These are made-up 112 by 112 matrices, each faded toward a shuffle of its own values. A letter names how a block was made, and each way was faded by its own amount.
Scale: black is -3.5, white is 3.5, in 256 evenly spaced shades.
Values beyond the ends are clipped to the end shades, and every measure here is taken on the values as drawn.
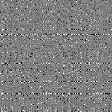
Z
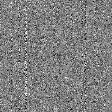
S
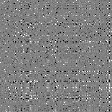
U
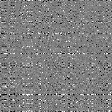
Z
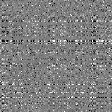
Z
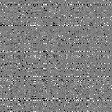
Z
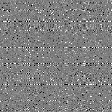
Z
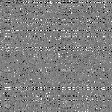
Z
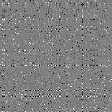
U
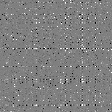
U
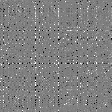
U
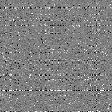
Z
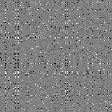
U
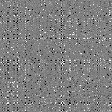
U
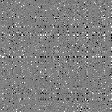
U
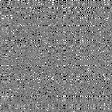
Z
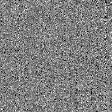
S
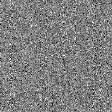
S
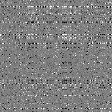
Z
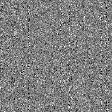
S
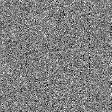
S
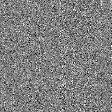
S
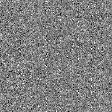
S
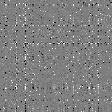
U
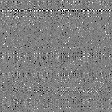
Z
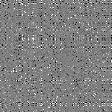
U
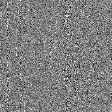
S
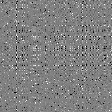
U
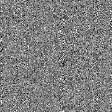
S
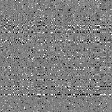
Z
